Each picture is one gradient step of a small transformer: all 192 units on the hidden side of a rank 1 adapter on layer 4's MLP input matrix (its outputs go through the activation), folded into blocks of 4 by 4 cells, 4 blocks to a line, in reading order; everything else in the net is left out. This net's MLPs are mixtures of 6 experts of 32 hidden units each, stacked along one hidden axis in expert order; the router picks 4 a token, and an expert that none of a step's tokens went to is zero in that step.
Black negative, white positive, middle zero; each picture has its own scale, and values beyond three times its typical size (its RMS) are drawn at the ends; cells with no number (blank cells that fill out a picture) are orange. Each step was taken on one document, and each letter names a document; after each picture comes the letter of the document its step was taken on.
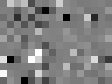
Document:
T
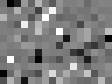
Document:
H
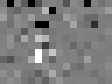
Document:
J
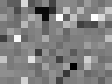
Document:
T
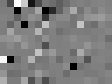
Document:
T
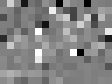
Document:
J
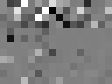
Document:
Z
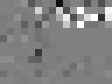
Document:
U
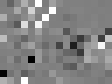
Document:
H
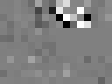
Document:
U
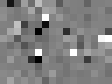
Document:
J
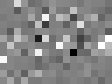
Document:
J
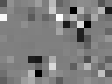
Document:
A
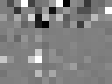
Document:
Z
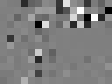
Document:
U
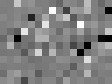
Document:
J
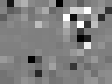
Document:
A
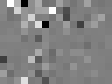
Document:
Z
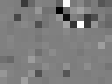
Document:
U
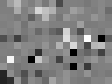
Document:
H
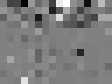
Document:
Z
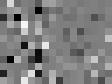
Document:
T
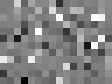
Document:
J
